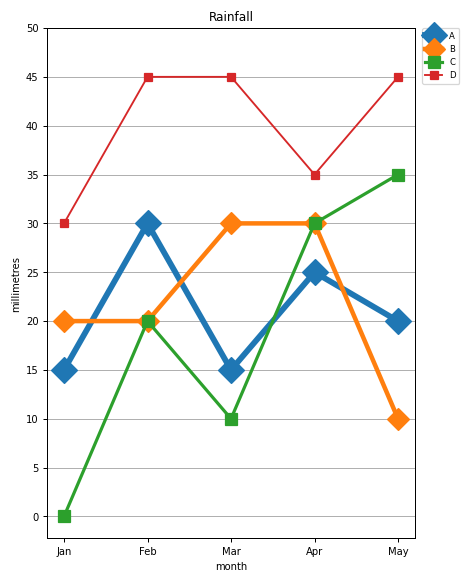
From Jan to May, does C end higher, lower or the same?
higher
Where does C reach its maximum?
May
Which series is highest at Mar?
D
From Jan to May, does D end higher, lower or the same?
higher
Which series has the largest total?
D
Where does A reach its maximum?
Feb
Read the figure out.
Title: Rainfall
x-axis: month, ticks Jan Feb Mar Apr May
y-axis: millimetres, ticks 0 5 10 15 20 25 30 35 40 45 50
Legend: A, B, C, D
Values:
A: 15 30 15 25 20
B: 20 20 30 30 10
C: 0 20 10 30 35
D: 30 45 45 35 45
